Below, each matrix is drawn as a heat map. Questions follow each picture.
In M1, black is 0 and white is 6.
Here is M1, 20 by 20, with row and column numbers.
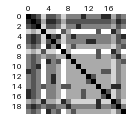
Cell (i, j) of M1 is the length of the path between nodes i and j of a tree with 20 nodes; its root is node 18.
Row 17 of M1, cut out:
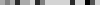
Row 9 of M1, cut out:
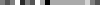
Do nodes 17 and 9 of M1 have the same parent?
no
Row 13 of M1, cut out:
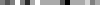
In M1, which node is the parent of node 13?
5
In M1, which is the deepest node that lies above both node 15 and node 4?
1
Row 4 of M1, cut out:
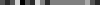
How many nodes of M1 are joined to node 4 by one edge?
4
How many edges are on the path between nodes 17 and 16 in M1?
5
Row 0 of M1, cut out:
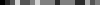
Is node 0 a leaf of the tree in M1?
no
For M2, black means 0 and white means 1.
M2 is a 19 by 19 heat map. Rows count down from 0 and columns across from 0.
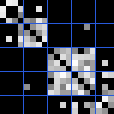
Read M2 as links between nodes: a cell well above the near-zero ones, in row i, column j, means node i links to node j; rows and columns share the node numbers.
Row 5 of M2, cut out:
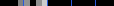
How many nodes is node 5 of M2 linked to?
4
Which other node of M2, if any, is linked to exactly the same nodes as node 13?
node 8
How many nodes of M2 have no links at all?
0
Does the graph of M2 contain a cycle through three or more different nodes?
yes
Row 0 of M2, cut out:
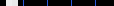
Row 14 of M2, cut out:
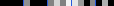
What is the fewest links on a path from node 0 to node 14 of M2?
4
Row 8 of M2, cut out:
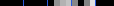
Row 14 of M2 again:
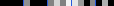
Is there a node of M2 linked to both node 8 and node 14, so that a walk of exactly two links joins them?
yes
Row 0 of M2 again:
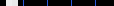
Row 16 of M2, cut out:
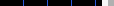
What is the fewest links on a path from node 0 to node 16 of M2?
6
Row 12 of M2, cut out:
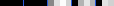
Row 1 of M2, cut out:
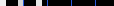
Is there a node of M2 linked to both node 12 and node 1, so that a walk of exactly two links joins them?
no
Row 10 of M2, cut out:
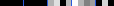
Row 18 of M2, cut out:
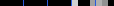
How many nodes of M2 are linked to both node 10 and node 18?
3
